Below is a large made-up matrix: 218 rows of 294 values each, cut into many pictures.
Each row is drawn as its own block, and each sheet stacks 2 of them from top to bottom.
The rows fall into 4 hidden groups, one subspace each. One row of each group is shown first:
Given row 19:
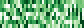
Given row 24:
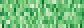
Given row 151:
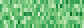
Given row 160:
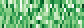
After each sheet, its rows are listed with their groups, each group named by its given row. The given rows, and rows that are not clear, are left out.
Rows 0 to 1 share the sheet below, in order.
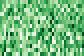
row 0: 19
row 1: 160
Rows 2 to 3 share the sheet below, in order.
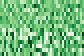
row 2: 19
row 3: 160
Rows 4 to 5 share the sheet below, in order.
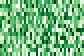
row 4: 24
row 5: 160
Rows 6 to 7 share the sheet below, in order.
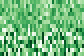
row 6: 160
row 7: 160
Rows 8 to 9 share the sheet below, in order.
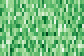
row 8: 24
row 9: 151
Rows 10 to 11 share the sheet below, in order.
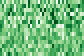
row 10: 19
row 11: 19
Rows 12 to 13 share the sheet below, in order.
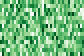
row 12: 24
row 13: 24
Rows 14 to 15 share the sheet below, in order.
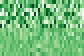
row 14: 24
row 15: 160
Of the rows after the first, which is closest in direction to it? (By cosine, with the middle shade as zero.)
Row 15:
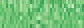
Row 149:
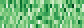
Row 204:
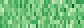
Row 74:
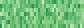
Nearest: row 74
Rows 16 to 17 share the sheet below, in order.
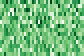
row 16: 19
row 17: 19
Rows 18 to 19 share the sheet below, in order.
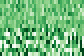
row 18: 24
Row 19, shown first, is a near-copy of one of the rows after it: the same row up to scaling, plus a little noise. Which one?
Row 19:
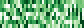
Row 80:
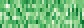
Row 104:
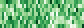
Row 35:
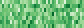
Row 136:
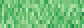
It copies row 80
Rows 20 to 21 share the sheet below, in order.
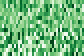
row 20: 160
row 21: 19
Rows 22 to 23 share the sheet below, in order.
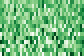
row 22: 24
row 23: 24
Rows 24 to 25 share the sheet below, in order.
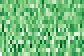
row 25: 19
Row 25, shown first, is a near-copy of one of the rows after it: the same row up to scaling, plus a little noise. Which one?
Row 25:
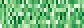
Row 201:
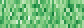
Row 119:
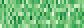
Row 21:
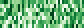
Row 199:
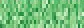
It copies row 119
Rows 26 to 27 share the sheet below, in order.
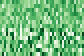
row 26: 151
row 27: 160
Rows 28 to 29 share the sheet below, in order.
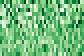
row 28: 19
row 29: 24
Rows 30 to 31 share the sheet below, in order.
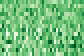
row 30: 24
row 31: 19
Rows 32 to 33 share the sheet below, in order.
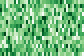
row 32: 24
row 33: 151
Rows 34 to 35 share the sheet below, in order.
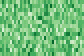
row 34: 160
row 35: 19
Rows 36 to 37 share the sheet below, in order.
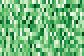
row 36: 19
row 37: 160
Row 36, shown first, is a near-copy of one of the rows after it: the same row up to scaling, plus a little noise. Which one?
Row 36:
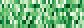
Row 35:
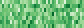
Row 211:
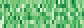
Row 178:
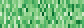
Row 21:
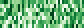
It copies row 35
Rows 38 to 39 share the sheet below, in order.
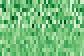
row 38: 151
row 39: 24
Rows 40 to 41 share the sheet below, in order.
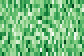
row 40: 160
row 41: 151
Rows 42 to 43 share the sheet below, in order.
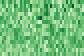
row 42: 160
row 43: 151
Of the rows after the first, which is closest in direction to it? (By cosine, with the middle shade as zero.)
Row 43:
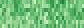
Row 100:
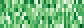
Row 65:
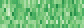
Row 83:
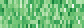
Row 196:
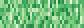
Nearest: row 65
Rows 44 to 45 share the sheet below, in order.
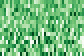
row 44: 151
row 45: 24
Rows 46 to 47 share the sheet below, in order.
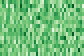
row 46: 160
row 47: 160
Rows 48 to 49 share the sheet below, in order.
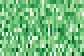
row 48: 24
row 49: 19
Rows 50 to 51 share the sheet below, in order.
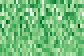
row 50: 24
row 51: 160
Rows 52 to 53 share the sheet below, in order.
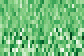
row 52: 160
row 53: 19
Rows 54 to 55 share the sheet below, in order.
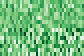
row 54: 160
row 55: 160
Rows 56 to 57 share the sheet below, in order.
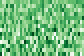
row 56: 160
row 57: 24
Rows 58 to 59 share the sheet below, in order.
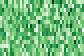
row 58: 160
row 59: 151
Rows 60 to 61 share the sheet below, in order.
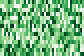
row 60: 151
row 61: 19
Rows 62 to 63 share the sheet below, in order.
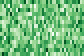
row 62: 19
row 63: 151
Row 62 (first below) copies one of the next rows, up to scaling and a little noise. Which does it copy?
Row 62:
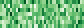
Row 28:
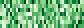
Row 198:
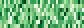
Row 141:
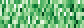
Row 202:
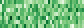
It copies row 28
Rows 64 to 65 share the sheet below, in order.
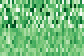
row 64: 151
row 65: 151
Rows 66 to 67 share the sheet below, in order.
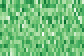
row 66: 151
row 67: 151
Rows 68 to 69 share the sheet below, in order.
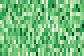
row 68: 151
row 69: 160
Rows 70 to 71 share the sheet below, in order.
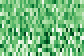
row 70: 24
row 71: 160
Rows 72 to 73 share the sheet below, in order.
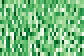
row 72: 160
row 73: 160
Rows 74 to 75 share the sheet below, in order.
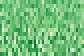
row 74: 24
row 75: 160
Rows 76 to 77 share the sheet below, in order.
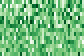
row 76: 19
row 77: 24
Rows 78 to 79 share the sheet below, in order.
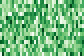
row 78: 151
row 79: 24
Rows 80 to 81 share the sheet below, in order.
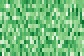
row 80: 19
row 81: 24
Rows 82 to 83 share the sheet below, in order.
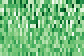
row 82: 160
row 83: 160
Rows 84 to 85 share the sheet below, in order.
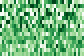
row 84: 24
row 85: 151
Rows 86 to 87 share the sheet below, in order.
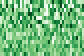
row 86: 160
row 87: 19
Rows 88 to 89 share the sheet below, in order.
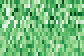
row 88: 151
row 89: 19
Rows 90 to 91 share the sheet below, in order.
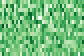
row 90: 160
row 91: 24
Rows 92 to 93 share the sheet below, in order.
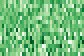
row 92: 160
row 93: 24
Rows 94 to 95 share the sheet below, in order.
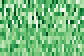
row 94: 160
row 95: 151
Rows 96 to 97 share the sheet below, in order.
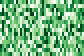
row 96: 24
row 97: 160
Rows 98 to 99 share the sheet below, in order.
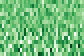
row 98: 24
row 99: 19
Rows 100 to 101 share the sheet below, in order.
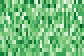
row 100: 151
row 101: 160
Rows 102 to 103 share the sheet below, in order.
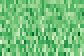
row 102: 24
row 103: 24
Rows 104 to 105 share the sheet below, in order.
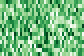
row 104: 19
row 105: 160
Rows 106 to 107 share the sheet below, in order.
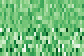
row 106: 160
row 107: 151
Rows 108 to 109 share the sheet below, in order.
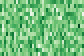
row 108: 24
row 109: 160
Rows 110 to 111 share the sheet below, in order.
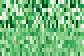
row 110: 151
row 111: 24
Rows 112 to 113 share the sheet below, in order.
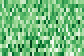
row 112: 19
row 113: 19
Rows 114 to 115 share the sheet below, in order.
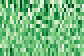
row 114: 160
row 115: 151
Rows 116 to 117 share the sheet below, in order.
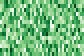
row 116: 19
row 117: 151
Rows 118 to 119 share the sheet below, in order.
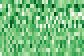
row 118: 151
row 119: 19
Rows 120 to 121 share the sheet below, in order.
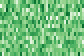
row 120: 151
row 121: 24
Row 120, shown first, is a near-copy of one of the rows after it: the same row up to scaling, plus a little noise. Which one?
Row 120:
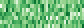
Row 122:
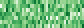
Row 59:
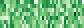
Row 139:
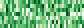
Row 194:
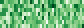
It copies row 122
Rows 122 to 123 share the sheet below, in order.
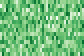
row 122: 151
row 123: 24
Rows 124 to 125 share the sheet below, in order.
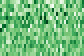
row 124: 151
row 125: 151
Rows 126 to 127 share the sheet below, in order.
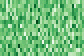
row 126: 19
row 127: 19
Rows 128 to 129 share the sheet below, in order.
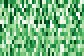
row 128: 19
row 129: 151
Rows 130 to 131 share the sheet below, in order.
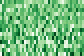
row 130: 19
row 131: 24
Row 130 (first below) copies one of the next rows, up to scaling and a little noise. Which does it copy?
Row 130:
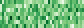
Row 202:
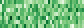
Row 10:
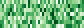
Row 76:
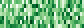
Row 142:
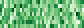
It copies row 202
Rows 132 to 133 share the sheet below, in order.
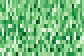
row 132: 19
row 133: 160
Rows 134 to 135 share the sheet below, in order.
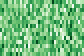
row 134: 160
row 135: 19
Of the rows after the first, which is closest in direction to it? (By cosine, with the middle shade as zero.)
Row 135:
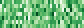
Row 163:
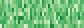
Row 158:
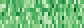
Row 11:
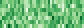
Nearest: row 11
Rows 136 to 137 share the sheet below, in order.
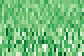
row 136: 19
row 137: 24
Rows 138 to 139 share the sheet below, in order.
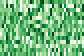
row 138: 160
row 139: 151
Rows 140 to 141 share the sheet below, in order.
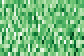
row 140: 160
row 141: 19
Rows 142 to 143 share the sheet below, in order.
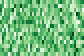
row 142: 19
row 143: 19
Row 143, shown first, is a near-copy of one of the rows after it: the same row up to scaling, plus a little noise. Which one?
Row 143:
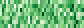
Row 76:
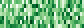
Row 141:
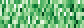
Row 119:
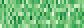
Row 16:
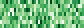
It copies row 141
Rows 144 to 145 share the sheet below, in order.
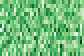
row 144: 24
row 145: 151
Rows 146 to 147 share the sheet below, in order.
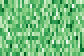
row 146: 160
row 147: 19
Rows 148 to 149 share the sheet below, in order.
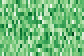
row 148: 160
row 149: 160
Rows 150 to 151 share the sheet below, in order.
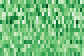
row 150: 151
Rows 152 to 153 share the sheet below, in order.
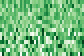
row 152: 160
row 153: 24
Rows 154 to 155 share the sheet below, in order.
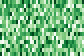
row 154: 19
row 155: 24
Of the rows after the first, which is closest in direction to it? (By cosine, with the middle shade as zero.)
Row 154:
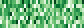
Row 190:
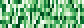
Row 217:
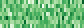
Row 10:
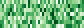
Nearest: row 217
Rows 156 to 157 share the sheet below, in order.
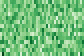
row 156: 151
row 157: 24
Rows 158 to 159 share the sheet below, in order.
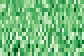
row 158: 151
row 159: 19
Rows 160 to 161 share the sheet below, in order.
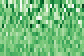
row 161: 19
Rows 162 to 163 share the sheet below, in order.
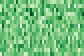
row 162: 24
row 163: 19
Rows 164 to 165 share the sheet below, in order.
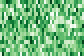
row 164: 19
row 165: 24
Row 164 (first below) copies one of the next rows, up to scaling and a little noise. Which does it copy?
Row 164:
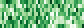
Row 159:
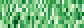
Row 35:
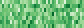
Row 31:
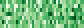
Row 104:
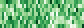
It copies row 104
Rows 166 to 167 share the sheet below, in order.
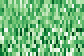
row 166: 160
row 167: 160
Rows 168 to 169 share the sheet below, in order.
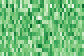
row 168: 160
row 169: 160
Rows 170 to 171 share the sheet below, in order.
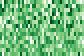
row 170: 160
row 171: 24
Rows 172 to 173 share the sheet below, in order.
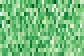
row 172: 24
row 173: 19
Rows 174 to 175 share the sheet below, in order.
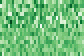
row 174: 151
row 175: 24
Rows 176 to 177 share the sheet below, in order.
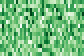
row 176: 24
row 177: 160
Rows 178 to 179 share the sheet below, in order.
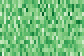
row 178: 19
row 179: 24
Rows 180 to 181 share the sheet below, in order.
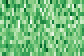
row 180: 19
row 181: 151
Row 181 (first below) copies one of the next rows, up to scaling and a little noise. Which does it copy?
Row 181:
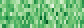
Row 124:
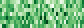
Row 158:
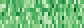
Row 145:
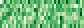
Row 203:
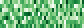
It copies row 124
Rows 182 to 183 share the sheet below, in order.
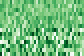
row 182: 151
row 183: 24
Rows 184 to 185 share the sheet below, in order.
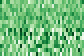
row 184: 151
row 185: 160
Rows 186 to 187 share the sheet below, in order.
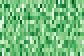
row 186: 19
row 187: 24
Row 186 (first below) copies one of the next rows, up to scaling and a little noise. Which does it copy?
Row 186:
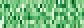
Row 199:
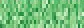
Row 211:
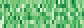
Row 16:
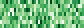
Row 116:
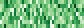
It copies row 211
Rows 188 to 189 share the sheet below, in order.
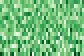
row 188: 151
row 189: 151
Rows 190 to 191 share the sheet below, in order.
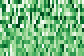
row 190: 19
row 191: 151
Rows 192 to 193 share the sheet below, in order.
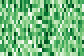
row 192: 160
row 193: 160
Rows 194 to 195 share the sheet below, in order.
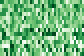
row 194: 151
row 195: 151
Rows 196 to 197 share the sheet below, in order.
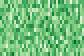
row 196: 19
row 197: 151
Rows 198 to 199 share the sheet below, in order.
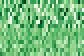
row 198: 19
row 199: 19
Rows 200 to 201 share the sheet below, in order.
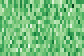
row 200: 160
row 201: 19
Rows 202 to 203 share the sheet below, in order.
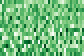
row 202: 19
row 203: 151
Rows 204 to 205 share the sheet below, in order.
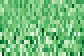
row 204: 160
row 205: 24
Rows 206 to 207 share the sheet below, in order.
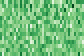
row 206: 160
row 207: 24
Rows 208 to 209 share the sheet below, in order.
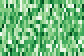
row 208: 160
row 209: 151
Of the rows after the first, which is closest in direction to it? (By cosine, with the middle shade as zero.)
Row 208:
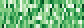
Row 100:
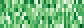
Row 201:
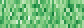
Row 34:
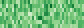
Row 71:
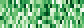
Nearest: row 100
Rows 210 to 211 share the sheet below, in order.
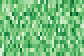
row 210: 151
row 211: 19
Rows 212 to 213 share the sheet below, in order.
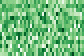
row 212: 151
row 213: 19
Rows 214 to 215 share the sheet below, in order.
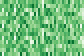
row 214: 24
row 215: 24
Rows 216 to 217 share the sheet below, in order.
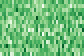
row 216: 151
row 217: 151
